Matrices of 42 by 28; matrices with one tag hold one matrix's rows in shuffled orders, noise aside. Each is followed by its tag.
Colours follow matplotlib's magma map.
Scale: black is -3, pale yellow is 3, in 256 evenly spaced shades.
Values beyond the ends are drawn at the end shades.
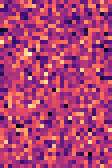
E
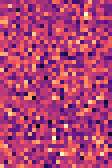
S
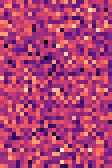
S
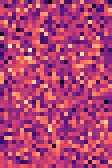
E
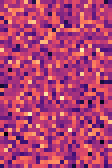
E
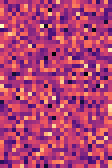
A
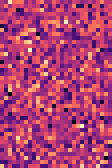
E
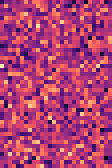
E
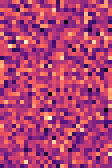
A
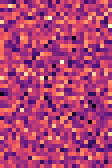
A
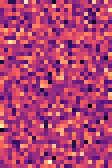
A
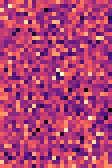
S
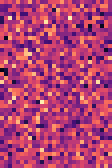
E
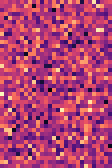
S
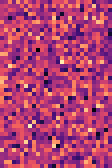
S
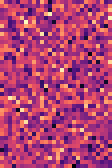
A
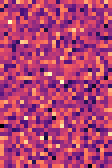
A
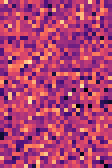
E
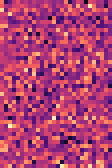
S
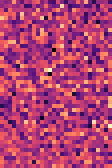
A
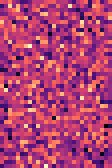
E
